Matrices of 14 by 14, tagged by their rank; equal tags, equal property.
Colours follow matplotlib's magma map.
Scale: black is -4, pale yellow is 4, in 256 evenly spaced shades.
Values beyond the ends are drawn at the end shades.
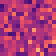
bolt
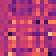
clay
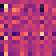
clay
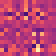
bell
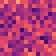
bolt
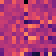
bell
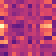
clay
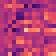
bell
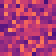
bolt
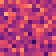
bolt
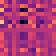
clay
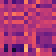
clay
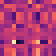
clay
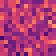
bolt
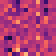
bell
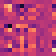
bell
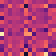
clay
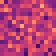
bolt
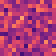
bolt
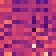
bell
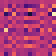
clay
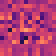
bell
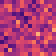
bolt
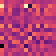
bell
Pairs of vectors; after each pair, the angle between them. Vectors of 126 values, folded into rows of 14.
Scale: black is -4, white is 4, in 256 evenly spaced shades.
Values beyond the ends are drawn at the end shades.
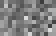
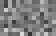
partly opposed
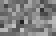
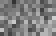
partly aligned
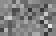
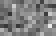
orthogonal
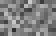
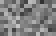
nearly parallel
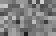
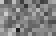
orthogonal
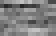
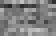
nearly parallel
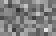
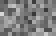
partly opposed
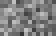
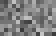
orthogonal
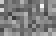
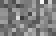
orthogonal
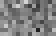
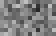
nearly parallel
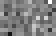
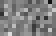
nearly opposite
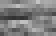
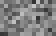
orthogonal
